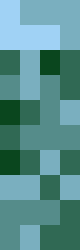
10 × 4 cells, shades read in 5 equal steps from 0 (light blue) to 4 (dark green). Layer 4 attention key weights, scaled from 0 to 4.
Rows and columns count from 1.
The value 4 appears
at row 3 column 3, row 5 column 1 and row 7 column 1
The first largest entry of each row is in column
2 4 3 4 1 1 1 3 4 3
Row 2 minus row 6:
-3 -2 -2 -1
